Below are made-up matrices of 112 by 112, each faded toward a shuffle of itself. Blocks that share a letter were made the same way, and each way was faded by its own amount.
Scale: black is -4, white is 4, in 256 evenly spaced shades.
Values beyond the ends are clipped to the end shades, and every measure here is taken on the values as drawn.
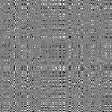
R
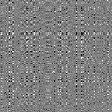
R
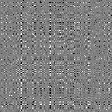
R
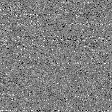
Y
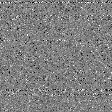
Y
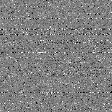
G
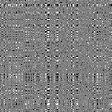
R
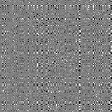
R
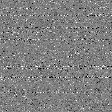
G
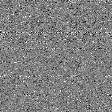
Y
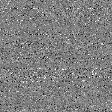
Y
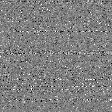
G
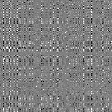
R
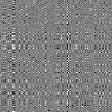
R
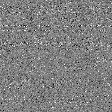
Y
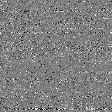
G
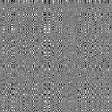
R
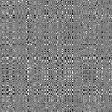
R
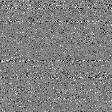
G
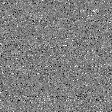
Y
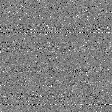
G
